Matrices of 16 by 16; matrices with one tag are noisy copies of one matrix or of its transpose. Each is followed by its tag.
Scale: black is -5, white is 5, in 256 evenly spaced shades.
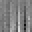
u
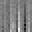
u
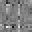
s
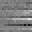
u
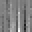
u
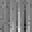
u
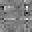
s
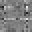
s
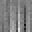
u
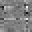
s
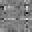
s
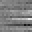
u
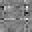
s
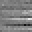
u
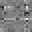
s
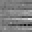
u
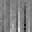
u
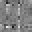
s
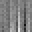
u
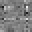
s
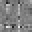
s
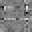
s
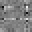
s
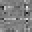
s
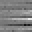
u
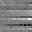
u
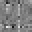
s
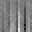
u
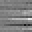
u
